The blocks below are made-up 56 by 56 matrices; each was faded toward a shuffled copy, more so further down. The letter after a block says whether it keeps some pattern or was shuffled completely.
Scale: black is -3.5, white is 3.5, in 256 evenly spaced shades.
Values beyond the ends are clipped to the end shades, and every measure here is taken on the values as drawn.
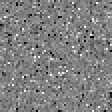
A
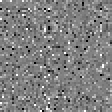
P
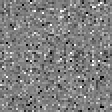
P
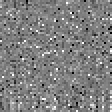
P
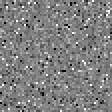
A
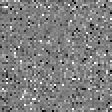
P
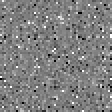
P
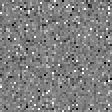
P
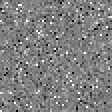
A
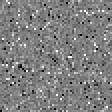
A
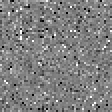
P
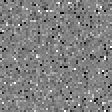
A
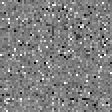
P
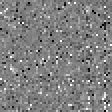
P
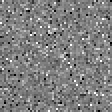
A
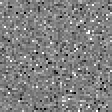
A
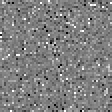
A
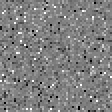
A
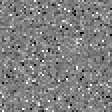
A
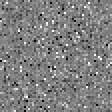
A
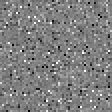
P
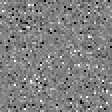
P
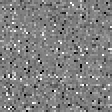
P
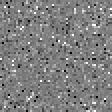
P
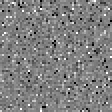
A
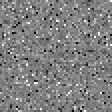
A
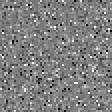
P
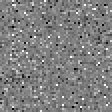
P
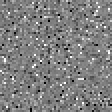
P
